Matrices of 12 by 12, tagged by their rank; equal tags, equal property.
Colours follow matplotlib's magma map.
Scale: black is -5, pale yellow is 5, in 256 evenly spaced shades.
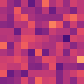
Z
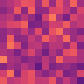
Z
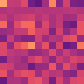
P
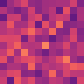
Z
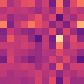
P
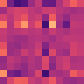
P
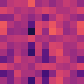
P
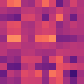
P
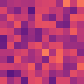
Z
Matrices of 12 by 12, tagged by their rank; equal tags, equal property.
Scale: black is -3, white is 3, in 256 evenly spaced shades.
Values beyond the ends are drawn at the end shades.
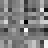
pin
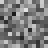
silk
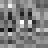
pin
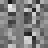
pin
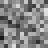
silk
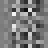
pin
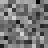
silk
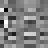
pin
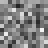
silk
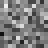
silk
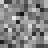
silk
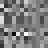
pin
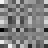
pin
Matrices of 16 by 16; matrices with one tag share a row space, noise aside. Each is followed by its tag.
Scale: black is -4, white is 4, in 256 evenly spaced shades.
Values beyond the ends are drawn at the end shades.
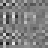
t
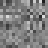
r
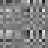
r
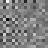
t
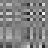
r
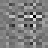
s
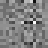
s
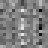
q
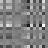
r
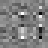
q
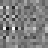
t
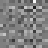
s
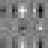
q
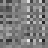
r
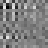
t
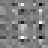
q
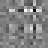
s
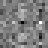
q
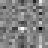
q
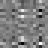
q
